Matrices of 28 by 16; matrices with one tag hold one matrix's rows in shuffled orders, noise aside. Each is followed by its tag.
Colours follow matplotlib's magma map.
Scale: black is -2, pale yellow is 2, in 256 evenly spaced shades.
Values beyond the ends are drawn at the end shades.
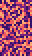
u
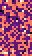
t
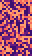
u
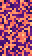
t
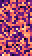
t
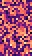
t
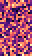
t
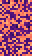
u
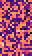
u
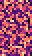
t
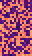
u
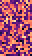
t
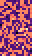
t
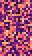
t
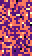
t
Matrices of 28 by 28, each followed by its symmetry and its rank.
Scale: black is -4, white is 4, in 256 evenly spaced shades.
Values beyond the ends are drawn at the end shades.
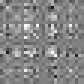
symmetric, rank three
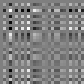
symmetric, rank one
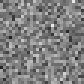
neither, full rank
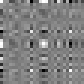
symmetric, rank two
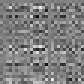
neither, rank three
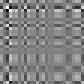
symmetric, rank one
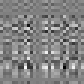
neither, rank two
